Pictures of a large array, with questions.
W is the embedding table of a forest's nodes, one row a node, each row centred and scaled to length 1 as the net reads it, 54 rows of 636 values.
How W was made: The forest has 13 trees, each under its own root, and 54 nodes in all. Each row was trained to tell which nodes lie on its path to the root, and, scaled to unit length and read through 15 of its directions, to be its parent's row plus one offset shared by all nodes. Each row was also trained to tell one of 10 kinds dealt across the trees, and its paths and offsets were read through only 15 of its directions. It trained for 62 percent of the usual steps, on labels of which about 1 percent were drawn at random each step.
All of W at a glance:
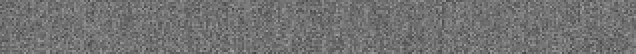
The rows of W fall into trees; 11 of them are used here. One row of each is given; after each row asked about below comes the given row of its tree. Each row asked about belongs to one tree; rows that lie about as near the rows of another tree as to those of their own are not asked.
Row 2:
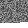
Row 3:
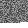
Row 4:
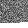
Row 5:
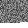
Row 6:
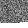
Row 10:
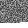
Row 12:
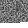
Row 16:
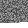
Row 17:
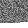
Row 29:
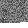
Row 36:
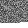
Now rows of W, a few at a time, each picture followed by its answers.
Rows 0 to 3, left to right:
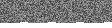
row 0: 29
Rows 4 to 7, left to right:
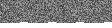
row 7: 3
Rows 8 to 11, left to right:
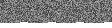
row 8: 2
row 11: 2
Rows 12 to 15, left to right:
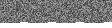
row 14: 4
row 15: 10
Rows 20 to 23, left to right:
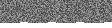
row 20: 12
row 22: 29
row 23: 2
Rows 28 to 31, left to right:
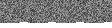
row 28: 4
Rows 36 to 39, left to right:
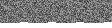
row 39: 4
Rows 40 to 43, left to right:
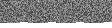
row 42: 5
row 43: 5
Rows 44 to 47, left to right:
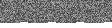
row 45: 10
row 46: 12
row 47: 29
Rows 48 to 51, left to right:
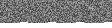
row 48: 5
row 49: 6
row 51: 36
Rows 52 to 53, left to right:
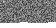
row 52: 16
